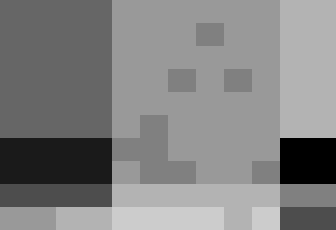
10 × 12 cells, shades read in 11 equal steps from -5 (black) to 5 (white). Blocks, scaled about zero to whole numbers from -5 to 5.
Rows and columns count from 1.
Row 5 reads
-1 -1 -1 -1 1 1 1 1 1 1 2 2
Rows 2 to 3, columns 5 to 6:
1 1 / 1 1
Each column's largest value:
1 1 2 2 3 3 3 3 2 3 2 2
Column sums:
-15 -15 -14 -14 12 10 11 12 11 12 0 0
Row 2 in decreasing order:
2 2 1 1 1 1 1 0 -1 -1 -1 -1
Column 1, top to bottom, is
-1 -1 -1 -1 -1 -1 -4 -4 -2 1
